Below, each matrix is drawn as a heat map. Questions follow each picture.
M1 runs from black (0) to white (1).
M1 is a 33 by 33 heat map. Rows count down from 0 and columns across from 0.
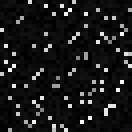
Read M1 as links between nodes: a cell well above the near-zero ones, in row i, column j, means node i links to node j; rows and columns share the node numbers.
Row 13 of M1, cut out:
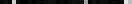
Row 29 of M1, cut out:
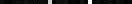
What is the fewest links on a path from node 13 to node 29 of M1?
6
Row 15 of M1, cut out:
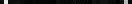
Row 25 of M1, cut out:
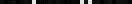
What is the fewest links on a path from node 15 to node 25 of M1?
4
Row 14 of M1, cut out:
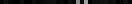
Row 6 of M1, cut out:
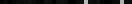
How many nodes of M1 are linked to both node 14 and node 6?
1
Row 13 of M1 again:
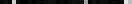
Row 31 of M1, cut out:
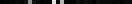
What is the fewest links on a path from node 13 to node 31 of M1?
1
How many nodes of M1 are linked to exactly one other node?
1
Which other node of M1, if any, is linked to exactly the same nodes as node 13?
none
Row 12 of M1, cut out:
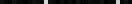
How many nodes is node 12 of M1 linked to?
2
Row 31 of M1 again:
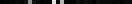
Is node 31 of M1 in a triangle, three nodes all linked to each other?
no
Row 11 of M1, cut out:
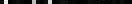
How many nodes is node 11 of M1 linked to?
3
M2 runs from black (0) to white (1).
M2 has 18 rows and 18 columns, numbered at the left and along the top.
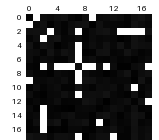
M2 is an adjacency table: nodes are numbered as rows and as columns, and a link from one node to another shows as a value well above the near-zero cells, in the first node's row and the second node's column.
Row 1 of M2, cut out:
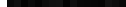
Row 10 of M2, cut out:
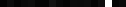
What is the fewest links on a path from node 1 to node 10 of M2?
6
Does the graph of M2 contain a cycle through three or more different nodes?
no
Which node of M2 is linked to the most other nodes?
node 7
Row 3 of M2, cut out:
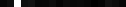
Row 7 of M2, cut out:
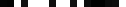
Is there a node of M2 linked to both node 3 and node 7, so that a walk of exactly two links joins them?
yes
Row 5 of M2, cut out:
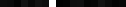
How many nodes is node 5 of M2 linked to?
1
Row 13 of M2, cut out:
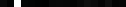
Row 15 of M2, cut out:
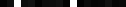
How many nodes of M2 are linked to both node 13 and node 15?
1
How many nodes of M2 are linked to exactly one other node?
12
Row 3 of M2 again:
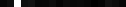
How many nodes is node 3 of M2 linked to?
1
